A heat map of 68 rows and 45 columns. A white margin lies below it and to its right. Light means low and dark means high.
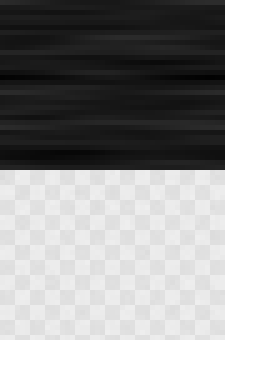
The table splits into 2 rows of 1 panel. Panel 1,1: very high, streaked across, faint in contrast. Panel 2,1: very low, checkered, faint in contrast.
